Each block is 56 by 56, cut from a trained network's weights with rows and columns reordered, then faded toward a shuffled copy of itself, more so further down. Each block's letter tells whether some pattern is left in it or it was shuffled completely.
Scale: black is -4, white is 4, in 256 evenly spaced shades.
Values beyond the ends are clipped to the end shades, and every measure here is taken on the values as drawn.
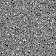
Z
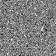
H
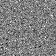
H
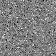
H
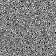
Z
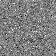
H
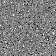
Z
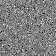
H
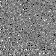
Z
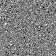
H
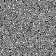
H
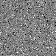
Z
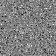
Z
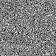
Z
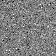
H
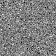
H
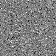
Z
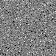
H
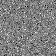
H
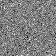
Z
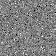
H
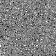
Z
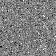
H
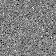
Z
